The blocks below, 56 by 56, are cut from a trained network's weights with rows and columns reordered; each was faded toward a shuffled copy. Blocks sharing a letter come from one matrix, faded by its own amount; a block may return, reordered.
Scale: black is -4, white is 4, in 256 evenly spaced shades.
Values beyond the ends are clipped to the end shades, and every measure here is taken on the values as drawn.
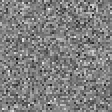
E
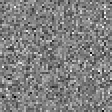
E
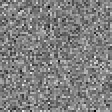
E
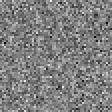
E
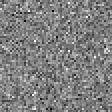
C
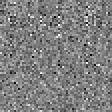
C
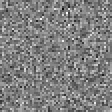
E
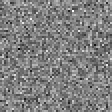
E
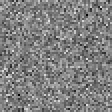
E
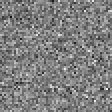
E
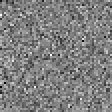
E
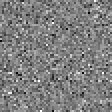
C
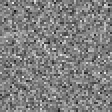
E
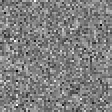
E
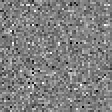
C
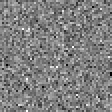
C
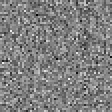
E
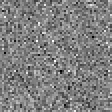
C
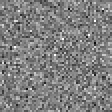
E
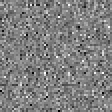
C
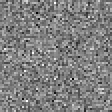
E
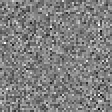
E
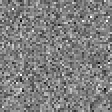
E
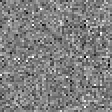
C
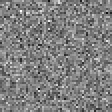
E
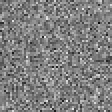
E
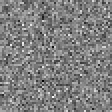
E
